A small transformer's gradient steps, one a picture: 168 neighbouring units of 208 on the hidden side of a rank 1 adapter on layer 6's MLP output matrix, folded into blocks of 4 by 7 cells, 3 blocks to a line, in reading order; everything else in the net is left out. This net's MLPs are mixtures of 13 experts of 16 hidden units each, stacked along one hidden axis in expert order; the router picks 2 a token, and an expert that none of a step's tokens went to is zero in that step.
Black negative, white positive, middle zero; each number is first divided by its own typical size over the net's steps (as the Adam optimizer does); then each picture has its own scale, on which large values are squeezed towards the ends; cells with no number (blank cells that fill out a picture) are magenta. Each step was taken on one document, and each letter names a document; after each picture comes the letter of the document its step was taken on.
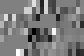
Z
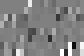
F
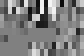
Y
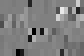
F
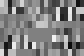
Y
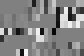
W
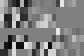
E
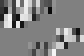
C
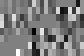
Z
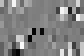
F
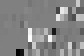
F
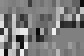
W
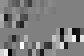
E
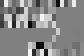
C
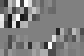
E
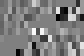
Z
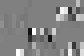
F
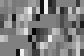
Y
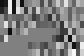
Y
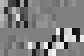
E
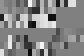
C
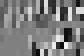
Y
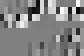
C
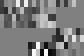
C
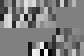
C
